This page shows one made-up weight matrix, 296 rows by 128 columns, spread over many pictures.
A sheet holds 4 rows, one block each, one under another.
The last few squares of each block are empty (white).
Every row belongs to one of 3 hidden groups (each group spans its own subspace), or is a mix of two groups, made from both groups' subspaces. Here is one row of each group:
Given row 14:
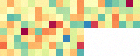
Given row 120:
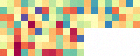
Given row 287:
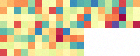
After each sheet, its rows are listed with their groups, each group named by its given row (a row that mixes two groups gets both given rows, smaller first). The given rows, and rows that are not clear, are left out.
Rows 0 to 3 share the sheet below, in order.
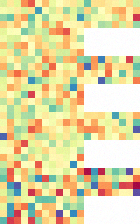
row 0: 287
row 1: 120
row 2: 287
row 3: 120
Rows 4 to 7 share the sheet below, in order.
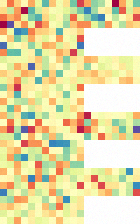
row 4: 287
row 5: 14
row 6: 287
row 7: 14 and 287
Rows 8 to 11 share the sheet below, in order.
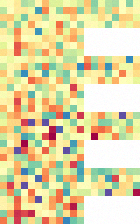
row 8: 120
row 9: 120
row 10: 14
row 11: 120
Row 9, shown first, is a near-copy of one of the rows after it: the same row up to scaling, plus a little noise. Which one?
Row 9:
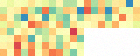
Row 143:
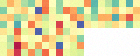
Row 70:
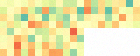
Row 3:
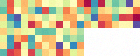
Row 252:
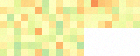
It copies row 70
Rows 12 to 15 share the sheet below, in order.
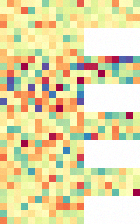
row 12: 14 and 287
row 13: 14
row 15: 120 and 287
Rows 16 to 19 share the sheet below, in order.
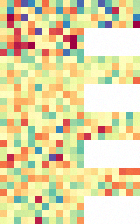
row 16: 120
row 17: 120
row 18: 14
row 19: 14 and 120
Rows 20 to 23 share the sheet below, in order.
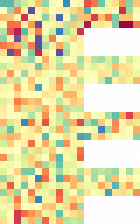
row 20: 14
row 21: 120
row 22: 14
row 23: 120
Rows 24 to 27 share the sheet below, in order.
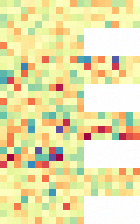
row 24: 287
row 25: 287
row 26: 14
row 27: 14
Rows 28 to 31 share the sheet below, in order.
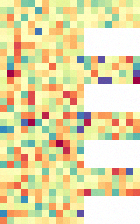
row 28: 120
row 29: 120
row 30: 14 and 287
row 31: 14 and 287
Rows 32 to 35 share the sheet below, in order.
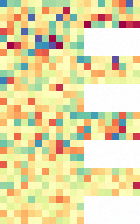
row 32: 14
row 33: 287
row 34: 287
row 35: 287
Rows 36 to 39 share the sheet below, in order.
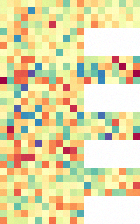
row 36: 14
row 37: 287
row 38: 120
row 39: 287
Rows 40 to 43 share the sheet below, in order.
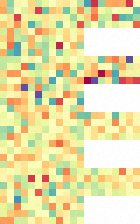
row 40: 120
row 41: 14
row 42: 287
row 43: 14
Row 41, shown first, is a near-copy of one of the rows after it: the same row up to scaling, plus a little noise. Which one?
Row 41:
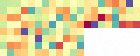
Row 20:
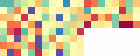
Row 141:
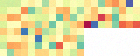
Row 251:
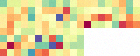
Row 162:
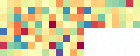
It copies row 141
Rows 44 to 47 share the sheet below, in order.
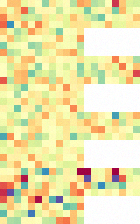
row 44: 287
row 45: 287
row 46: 287
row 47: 287
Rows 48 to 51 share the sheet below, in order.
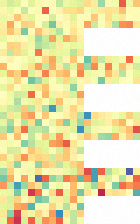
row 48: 14
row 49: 120
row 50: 287
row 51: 120
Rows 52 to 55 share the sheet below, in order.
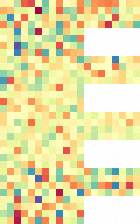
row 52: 120
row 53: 287
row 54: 14
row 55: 120
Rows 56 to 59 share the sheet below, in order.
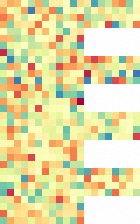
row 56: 287
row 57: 287
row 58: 120
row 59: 287
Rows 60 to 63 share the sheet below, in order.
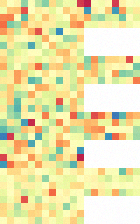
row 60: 287
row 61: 120
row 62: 287
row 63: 14
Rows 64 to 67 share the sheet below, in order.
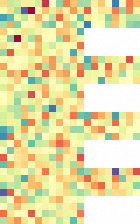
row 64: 14 and 287
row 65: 120
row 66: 287
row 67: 287
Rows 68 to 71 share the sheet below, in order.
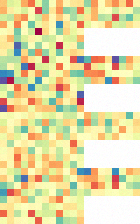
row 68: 120
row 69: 287
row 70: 120
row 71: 120 and 287
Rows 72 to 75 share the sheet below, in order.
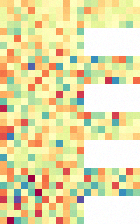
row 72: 14
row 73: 287
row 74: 287
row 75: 14
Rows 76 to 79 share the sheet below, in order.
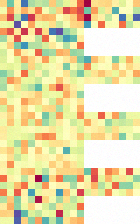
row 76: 287
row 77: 287
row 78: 14 and 120
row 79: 120
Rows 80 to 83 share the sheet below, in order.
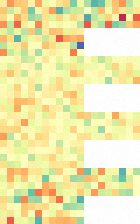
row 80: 287
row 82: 287
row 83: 14
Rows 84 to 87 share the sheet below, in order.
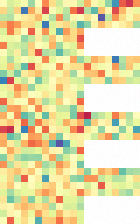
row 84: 14
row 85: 287
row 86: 287
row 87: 14
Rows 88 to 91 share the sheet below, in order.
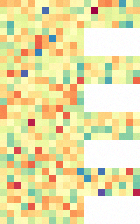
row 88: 14
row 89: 14 and 120
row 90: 14
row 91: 120
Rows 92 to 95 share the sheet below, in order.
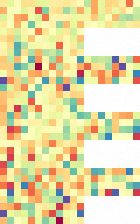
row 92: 120
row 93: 287
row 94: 120
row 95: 14 and 287
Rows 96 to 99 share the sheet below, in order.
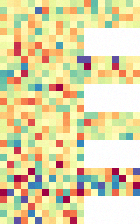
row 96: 120
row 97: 287
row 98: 14
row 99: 287
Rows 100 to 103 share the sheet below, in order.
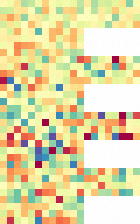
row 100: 120
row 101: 287
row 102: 14
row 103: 14
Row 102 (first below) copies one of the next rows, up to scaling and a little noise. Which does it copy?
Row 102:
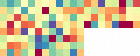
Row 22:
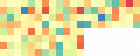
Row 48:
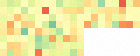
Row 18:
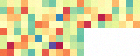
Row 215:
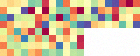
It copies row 48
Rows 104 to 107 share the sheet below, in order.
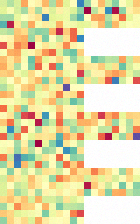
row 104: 120 and 287
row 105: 287
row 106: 120
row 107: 287
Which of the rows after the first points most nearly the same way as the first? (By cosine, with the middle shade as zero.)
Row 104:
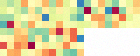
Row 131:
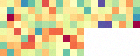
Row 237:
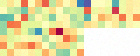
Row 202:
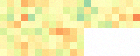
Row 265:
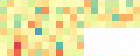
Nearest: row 237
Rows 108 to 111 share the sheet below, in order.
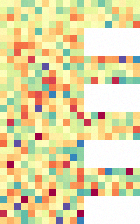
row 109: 14 and 287
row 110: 14 and 120
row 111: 14
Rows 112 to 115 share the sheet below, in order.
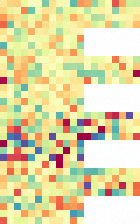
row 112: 287
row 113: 287
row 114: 14
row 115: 287
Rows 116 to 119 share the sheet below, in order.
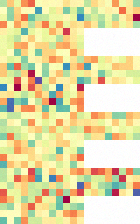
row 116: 287
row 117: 14
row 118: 287
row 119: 287
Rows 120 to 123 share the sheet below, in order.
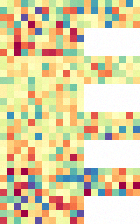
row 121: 14 and 120
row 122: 120 and 287
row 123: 287
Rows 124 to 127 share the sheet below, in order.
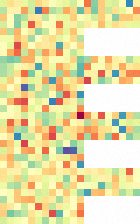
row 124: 120
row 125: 14 and 287
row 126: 14 and 287
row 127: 14
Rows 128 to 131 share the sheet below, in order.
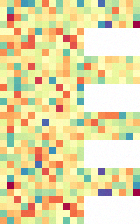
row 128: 120
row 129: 14
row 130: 14
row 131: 120
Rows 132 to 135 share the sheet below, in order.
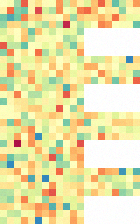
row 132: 120 and 287
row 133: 14 and 287
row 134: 14
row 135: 14
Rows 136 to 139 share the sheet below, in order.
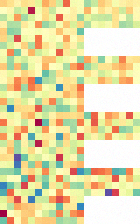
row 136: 14
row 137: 14
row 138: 120
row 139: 287
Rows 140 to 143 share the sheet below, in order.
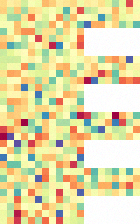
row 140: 14
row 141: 14
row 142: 287
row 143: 120
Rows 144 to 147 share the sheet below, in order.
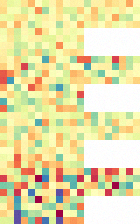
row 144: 120
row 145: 287
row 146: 120
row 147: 120
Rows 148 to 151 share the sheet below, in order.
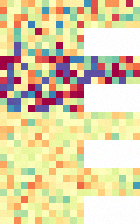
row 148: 120
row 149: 14 and 287
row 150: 287
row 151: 287
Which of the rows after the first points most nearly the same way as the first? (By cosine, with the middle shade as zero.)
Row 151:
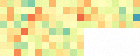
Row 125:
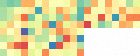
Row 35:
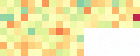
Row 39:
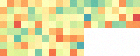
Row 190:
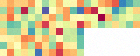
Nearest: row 190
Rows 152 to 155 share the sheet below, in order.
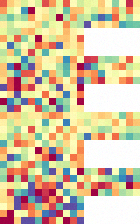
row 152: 14
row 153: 14
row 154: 14
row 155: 14
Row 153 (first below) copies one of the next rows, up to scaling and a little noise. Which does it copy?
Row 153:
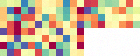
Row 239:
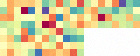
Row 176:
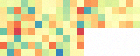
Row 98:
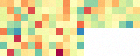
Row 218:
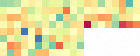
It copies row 176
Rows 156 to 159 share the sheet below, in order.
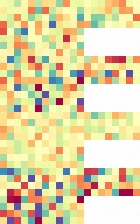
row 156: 14 and 287
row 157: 14 and 120
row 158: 287
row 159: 14
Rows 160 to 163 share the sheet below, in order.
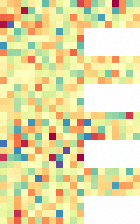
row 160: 287
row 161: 120
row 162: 14
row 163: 120
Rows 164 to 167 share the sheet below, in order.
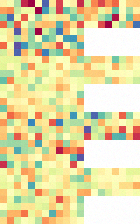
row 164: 120
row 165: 287
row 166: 287
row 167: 14 and 287
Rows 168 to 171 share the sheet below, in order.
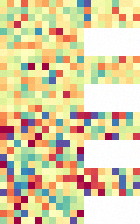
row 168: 287
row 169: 14
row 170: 287
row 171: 287
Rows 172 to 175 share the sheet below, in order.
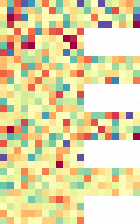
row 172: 120
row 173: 287
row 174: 14 and 287
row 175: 287
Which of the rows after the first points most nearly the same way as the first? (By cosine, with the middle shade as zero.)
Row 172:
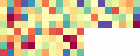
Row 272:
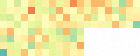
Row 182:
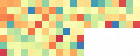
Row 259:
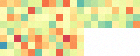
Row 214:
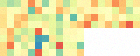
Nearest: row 259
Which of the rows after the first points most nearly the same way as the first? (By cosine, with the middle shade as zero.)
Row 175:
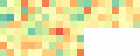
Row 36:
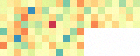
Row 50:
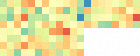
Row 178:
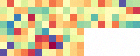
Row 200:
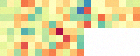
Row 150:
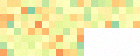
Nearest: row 50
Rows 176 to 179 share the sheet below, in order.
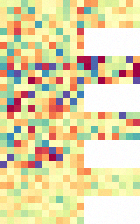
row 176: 14
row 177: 120
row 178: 14 and 120
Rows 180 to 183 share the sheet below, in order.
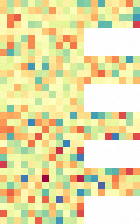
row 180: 120
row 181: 14
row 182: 287
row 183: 14
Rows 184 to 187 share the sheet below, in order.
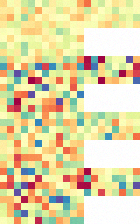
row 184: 287
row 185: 120
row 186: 120
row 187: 287
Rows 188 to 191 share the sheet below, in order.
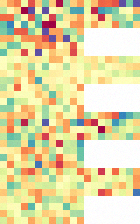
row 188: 14
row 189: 14
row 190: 14
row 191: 120
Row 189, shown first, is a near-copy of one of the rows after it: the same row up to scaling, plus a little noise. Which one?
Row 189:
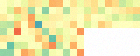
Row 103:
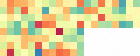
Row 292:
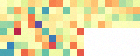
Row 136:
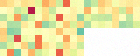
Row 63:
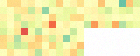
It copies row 292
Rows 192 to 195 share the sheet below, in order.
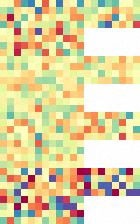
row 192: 120
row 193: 14
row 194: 14 and 287
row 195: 14 and 287
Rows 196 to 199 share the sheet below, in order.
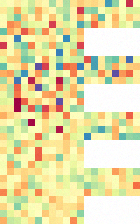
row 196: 14
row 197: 120
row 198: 14
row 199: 287
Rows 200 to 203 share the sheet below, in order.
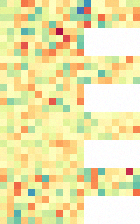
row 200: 14 and 287
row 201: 14
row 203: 120
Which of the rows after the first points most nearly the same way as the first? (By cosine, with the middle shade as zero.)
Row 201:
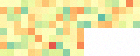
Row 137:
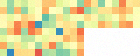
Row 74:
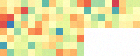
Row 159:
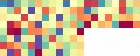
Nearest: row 137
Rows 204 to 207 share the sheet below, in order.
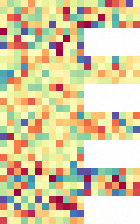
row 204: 14
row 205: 287
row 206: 287
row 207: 287
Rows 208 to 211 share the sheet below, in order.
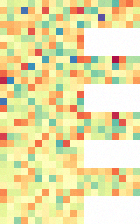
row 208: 14
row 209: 287
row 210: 287
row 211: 287
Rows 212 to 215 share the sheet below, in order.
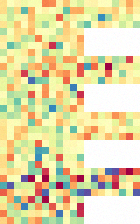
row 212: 14
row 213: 120
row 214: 14 and 120
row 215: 14
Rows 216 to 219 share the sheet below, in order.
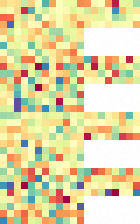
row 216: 14 and 287
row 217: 120
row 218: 14
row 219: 287
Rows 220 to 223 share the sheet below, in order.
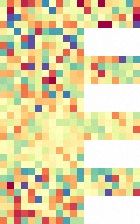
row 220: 120
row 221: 14
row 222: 287
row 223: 120
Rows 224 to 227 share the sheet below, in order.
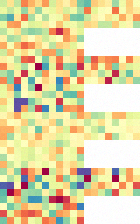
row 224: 287
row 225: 120
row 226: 287
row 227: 287
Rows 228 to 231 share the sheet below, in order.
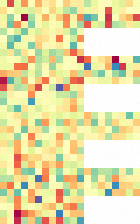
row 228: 120 and 287
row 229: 287
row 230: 120
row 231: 120
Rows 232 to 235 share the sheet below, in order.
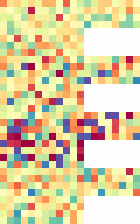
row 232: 14
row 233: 14
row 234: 14
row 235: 120
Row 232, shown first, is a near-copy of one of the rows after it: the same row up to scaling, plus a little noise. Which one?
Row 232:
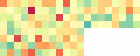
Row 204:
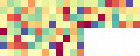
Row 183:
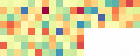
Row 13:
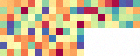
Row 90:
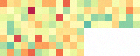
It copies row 90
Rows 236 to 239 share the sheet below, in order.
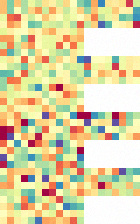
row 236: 120
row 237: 287
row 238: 287
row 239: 14
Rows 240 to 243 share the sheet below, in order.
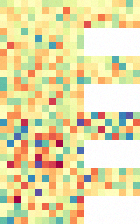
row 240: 14
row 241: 14 and 287
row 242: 14 and 120
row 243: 14 and 120
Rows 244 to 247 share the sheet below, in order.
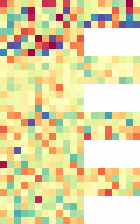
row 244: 14
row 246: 14 and 287
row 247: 120
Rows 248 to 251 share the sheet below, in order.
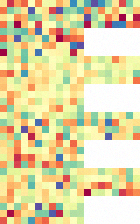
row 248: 287
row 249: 120 and 287
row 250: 120
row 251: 14
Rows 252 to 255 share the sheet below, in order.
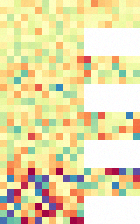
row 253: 287
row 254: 120
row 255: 14 and 287
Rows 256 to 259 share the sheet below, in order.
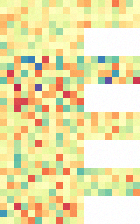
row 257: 120
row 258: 120
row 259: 14 and 120
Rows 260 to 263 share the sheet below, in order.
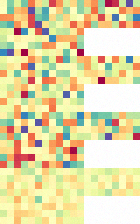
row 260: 14
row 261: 14 and 120
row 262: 120
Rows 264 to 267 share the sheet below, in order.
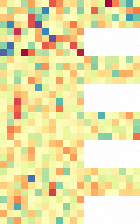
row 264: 14
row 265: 120
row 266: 120
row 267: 14
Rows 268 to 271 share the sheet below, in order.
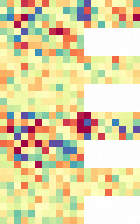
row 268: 287
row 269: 287
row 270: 287
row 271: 120
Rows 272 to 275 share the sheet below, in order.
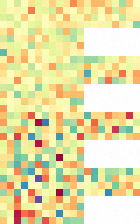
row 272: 120 and 287
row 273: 287
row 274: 120
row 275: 120
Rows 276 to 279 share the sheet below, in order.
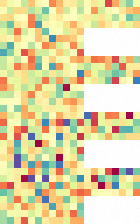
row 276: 14
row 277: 287
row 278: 120
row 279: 14
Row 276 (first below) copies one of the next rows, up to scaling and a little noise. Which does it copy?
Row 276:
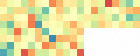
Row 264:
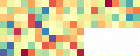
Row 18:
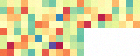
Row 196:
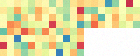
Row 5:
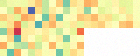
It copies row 264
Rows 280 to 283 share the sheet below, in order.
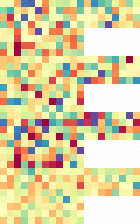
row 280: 120
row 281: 14
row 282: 120
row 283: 287
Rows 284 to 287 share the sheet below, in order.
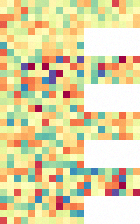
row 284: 120 and 287
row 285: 14
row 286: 14
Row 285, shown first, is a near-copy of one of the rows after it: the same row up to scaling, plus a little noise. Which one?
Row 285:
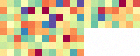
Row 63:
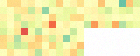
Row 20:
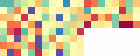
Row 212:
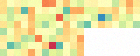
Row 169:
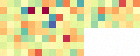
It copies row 169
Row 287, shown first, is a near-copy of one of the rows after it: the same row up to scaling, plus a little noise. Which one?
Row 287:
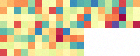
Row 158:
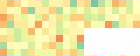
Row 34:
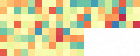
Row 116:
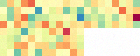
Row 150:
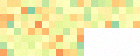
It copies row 34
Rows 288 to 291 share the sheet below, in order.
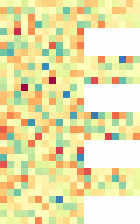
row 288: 14
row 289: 14
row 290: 287
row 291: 287
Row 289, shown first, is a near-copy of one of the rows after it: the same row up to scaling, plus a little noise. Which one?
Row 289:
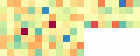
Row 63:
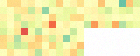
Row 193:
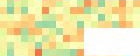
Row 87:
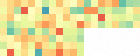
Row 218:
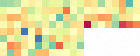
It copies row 63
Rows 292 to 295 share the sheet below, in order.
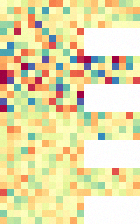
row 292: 14
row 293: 287
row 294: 120
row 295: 287
